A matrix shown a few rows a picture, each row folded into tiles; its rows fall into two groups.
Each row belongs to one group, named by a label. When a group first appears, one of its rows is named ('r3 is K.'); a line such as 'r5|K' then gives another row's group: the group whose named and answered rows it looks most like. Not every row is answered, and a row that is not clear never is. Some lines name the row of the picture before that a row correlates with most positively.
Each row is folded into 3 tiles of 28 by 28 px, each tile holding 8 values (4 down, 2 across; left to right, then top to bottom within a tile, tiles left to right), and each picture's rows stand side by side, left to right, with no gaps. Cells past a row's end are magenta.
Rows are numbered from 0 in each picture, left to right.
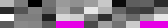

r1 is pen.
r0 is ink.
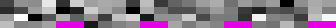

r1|pen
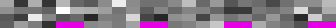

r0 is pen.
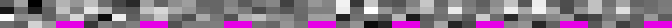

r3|ink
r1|pen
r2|pen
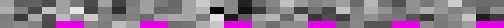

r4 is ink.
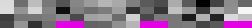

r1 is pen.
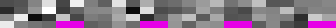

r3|ink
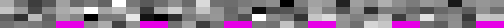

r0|pen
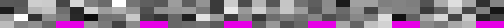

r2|pen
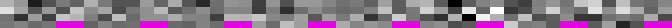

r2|ink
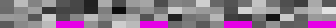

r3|pen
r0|pen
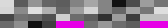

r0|ink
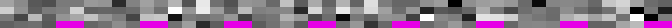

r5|ink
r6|ink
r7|pen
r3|pen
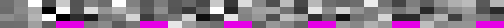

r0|pen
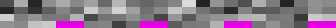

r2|pen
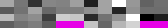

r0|ink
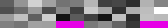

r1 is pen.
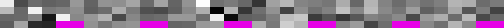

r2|pen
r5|pen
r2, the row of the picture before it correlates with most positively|0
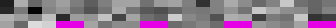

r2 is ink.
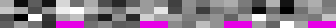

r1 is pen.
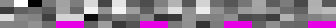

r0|ink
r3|pen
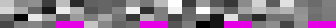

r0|pen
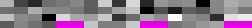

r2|ink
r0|ink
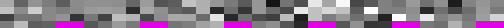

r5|ink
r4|ink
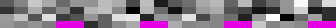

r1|pen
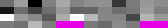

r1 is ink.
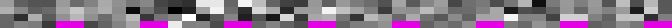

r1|pen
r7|pen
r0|pen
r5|pen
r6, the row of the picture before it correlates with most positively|0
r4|pen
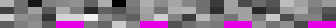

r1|ink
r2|pen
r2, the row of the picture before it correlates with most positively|4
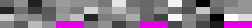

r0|ink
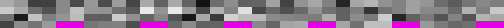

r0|pen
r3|ink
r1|pen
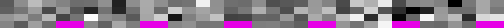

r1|ink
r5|ink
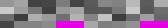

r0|pen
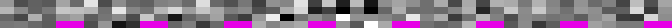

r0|pen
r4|ink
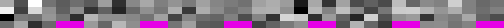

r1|ink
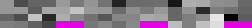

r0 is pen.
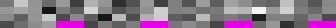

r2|pen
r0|pen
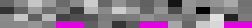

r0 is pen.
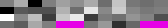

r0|ink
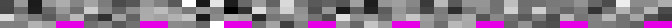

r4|ink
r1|pen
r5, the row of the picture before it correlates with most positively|0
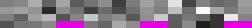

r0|pen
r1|ink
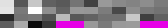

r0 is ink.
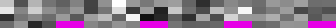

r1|pen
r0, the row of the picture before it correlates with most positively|0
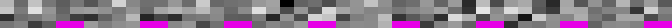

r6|pen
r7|pen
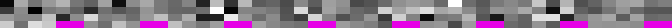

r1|ink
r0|ink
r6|pen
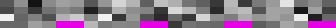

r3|pen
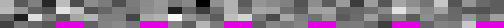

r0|pen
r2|ink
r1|ink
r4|pen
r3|pen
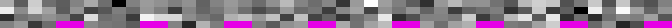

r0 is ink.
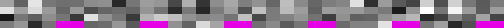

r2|ink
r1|ink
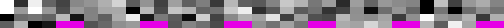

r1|pen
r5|ink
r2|pen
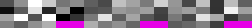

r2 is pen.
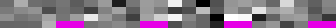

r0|pen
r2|ink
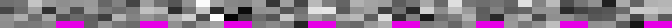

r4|pen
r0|pen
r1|pen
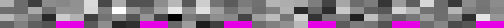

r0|ink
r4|pen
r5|ink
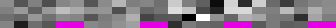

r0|pen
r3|ink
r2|pen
